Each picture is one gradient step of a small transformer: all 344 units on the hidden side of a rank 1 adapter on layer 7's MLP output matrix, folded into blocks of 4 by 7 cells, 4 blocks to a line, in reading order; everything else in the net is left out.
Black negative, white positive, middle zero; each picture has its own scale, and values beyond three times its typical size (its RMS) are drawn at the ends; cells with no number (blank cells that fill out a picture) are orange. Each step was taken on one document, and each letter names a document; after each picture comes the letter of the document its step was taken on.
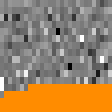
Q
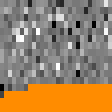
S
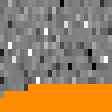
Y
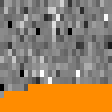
S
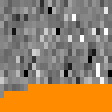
Q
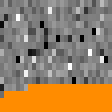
Q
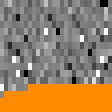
Q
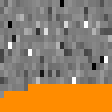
Y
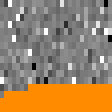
Y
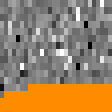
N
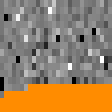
Q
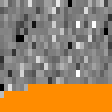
S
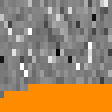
N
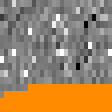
N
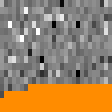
S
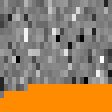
Q
